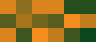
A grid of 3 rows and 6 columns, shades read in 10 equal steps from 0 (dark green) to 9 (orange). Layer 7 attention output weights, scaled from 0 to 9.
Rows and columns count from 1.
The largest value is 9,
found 2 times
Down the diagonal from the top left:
8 6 9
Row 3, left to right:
8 2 9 7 2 0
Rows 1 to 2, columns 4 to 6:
8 1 1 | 3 9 7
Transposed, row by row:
8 3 8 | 5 6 2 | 8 4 9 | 8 3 7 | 1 9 2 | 1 7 0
